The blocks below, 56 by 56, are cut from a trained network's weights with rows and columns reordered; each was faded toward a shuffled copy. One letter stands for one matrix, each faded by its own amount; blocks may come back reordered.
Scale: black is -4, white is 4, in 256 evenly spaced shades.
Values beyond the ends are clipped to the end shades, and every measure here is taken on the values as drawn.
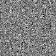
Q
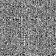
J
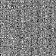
J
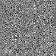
Q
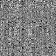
J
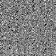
Q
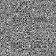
Q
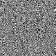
Q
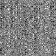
J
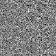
Q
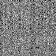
J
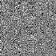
Q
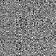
Q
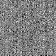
J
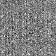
J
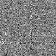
Q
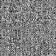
J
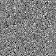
Q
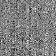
J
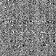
J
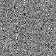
Q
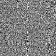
Q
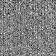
J
